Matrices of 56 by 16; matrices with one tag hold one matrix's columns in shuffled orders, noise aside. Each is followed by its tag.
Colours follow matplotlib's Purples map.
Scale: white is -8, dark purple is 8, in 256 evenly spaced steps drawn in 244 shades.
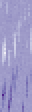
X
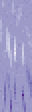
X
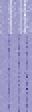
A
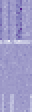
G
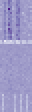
G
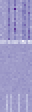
G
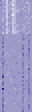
A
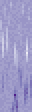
X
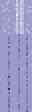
A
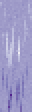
X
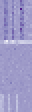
G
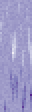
X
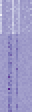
A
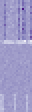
G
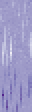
X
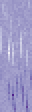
X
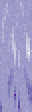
X
